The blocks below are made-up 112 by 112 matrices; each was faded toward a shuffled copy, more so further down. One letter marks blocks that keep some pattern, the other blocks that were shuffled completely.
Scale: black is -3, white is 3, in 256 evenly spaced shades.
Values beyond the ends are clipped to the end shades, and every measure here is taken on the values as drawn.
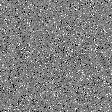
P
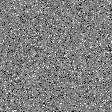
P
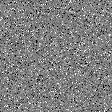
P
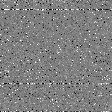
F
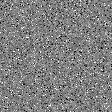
P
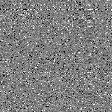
F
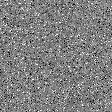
P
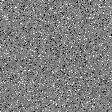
P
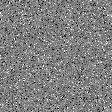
P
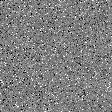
P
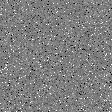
P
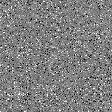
F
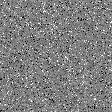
P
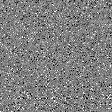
F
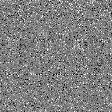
F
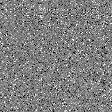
F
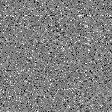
F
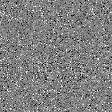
F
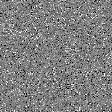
F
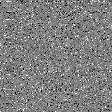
F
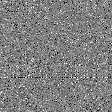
F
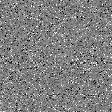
F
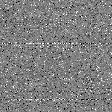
F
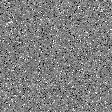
P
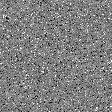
P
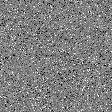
P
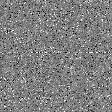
F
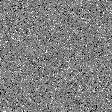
P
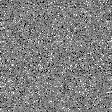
F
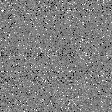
F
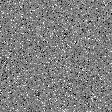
P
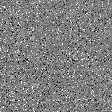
F
